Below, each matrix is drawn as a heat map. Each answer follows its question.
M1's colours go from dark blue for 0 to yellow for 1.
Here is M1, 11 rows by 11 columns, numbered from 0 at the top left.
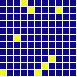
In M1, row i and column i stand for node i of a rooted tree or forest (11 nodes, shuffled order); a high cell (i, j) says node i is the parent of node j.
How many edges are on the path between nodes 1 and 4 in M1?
1
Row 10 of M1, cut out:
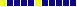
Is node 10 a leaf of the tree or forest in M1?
no
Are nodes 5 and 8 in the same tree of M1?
no
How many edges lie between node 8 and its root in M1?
1
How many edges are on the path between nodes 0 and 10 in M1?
1
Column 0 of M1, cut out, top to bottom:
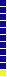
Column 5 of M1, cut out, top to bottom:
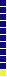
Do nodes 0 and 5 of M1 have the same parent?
yes
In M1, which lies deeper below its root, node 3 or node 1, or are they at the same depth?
node 3
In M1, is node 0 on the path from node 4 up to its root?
no
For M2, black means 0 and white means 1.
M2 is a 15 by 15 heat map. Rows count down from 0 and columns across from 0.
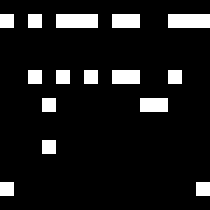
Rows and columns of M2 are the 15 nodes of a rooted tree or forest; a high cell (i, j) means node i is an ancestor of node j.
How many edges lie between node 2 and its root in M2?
2
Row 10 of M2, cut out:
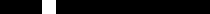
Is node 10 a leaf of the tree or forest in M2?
no
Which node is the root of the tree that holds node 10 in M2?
7
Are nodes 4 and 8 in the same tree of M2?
yes
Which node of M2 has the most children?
5
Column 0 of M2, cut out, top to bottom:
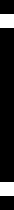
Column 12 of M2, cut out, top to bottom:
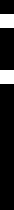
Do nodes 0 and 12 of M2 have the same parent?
no
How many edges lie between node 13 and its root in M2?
1
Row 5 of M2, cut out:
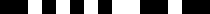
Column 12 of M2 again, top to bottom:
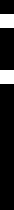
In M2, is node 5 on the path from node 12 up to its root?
yes
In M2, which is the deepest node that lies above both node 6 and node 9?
5
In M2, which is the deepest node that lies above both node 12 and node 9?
5
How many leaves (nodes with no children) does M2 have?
10
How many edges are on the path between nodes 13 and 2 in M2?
3
